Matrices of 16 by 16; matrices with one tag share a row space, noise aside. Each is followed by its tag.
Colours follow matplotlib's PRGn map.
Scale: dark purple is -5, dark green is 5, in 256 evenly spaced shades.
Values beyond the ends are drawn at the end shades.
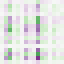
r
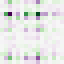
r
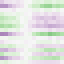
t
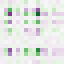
r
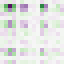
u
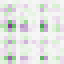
u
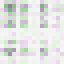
u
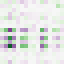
u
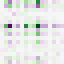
r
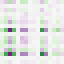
u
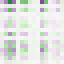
u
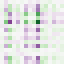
r
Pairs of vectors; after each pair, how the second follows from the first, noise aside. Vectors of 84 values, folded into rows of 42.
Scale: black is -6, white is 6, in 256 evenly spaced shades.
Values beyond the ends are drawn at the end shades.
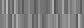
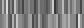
scaled up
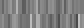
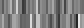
scaled up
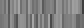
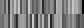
scaled up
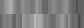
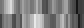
scaled up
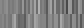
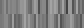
sign-scrambled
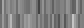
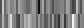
scaled up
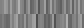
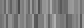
sign-scrambled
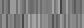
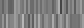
sign-scrambled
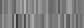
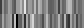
scaled up
